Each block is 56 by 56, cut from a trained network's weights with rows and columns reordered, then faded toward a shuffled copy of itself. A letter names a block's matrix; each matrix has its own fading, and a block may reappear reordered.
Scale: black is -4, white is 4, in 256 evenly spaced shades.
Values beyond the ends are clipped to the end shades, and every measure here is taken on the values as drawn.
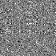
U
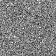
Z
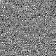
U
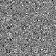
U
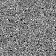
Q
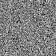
Z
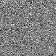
U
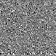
U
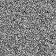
Z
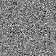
Q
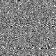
U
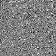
U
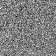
Z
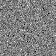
Q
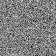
Z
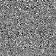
U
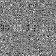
U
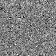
Q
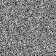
Z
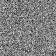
Z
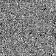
Q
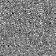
U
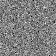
Z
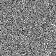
Z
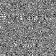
U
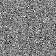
Q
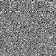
U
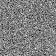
Z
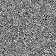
Z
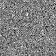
Q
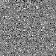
U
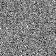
Z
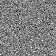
Q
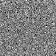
Q
